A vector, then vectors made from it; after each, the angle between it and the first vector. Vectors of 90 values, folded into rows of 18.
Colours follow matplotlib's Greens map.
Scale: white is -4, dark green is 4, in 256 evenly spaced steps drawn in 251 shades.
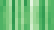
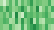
partly opposed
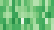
partly aligned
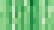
nearly opposite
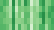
nearly parallel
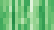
nearly parallel
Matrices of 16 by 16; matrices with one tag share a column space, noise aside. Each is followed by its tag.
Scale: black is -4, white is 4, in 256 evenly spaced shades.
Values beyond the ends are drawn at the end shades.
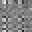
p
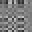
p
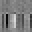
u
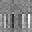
u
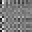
p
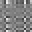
p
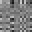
p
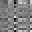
p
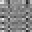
p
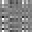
p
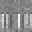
u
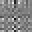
p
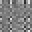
p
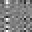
p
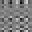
p
